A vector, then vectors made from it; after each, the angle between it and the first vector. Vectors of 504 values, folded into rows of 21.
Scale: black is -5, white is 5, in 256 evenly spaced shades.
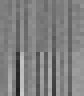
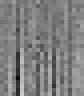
nearly parallel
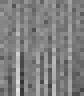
nearly opposite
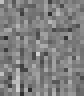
partly opposed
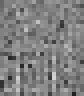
partly opposed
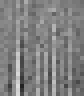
nearly opposite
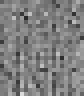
partly aligned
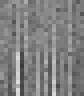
nearly opposite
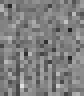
partly aligned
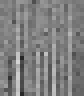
nearly opposite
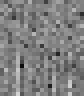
partly opposed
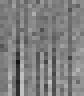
nearly parallel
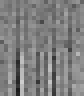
nearly parallel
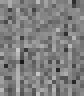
partly opposed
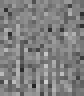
partly opposed
